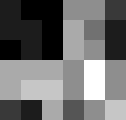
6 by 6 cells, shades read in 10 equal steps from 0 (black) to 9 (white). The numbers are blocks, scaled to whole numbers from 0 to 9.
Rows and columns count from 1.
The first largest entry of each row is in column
4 4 4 5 5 6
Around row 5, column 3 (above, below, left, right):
6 6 7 5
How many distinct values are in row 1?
4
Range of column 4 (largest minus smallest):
3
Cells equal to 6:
7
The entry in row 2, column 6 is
1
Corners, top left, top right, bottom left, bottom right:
1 2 2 7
